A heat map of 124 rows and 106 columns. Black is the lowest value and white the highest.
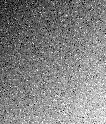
The ninth with the lowest average is the top left. No single row or column stands out from its neighbours. The ninth with the highest average is the bottom right. There are no regular stripes. Values rise toward the bottom right. The halves do not mirror each other.
